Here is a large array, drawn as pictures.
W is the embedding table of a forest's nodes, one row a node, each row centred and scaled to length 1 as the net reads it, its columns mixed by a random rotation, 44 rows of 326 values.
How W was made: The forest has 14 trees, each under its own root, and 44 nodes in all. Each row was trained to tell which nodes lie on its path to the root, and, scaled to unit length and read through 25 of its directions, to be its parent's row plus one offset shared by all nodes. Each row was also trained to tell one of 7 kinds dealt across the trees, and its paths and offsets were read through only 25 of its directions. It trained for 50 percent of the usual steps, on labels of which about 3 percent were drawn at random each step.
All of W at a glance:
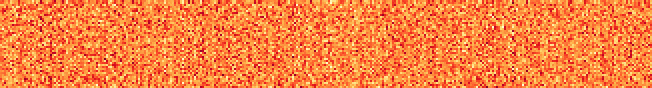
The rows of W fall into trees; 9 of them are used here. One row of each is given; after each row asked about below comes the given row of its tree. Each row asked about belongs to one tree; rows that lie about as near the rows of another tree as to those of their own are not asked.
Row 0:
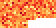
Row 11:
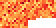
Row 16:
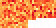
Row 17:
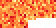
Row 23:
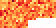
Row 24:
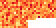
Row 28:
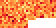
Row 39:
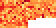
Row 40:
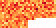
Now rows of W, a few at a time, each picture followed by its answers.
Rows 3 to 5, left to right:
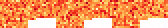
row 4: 17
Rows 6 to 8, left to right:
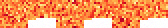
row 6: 28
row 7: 28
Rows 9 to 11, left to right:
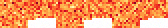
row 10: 17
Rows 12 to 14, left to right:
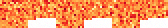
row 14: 16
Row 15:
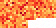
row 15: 0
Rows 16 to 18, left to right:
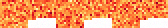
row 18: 40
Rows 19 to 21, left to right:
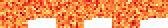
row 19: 0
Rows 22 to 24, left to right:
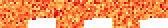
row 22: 11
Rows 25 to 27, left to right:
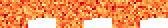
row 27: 39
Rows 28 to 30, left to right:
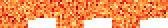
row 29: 24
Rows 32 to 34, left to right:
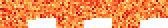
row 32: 28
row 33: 0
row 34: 17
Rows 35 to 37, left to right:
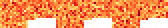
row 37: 11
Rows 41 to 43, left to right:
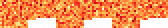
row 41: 24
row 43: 16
